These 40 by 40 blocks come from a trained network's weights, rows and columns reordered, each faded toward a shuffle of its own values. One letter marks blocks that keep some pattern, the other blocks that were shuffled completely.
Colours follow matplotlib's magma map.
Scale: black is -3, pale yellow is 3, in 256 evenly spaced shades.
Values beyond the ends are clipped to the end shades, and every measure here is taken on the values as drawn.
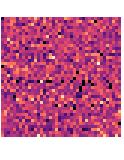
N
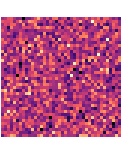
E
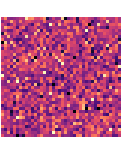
E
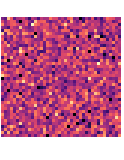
N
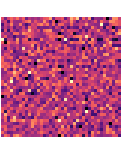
N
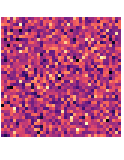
E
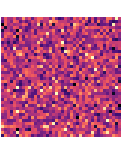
E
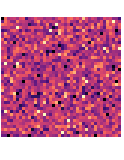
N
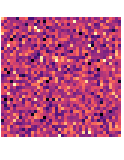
E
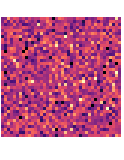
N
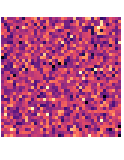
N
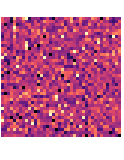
E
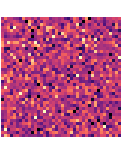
E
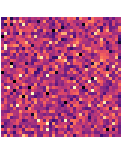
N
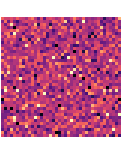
E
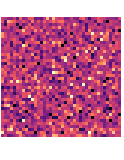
E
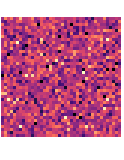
E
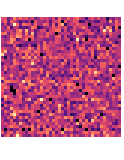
N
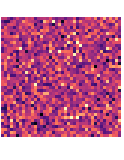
E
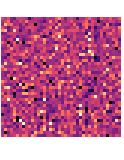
N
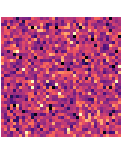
E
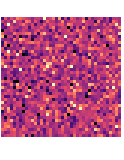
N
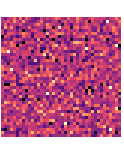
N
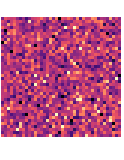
E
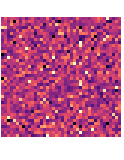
E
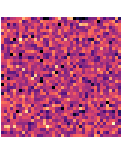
N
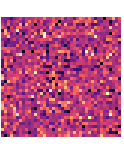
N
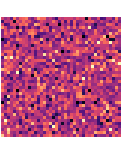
N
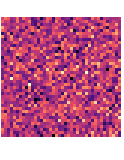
E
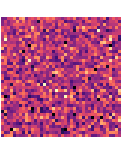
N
